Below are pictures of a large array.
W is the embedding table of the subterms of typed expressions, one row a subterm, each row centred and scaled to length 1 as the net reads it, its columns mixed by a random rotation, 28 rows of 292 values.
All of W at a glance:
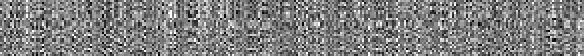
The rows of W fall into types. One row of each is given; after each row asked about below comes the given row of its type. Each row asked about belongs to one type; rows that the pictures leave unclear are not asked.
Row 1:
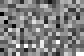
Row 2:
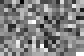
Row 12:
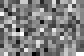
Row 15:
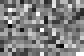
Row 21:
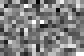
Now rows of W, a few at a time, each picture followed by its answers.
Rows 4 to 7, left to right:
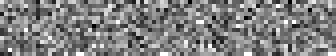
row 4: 21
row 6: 2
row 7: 21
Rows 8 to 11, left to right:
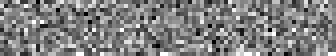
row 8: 21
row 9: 1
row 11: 12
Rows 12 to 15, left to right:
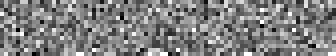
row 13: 12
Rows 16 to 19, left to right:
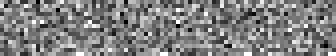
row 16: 21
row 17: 12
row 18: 15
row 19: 1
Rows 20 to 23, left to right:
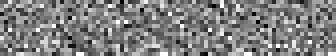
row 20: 1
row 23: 1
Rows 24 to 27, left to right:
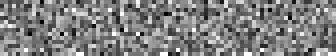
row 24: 12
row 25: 15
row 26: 21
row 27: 12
